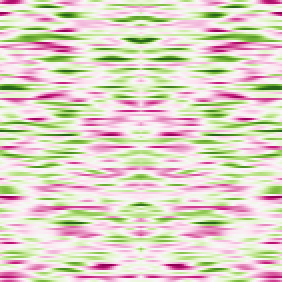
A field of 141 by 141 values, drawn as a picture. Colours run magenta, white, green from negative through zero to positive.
Grain: streaks across. Slope: none. Ninth with the highest average: top middle. Mirror symmetry: left to right.
